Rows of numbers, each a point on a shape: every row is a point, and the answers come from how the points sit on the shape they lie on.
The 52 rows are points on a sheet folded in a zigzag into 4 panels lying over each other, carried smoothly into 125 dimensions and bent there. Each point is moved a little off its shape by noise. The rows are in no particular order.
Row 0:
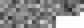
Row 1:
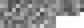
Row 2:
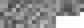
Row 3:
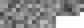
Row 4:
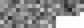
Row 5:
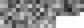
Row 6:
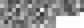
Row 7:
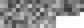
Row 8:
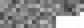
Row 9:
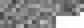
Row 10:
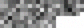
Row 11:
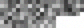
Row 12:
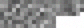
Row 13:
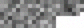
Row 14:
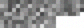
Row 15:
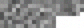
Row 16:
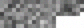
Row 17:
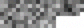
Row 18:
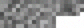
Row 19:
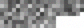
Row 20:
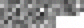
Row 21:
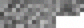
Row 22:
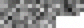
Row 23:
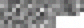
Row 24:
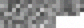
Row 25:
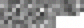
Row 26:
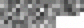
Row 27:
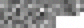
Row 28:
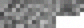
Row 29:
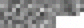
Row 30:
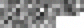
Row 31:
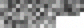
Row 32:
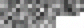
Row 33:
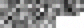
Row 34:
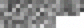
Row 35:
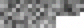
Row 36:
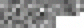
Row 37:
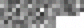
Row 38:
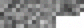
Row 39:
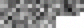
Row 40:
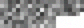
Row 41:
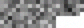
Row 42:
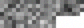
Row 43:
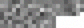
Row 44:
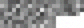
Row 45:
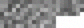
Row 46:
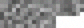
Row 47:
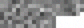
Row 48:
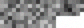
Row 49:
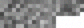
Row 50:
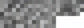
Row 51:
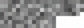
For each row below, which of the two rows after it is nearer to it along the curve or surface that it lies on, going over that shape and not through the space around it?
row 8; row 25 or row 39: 39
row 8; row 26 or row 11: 11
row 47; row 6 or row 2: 6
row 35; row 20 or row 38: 38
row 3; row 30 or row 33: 33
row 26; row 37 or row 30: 30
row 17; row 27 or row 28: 28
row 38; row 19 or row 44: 19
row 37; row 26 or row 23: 23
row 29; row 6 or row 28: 6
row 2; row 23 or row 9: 9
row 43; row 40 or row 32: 40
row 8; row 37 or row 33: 33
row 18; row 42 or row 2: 2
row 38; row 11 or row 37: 11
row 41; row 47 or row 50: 50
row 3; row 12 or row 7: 7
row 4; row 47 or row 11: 11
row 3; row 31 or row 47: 31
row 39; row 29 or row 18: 18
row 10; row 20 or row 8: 8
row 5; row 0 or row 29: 0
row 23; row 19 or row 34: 34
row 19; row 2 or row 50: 2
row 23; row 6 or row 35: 6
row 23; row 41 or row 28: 28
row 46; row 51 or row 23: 23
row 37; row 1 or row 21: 1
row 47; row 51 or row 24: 24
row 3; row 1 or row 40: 40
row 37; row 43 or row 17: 43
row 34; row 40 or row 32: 40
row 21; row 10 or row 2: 2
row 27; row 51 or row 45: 45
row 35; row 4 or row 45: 4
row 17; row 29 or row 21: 21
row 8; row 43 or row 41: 41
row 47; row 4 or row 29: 29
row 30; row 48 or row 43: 43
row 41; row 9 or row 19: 9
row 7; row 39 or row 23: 39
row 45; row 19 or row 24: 24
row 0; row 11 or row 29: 11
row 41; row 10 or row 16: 10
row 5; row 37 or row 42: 42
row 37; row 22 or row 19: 19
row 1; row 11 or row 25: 25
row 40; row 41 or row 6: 6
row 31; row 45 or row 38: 38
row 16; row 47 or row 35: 35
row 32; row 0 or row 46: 0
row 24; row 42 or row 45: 45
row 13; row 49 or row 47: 49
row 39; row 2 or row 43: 2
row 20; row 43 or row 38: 43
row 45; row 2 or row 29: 29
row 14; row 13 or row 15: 15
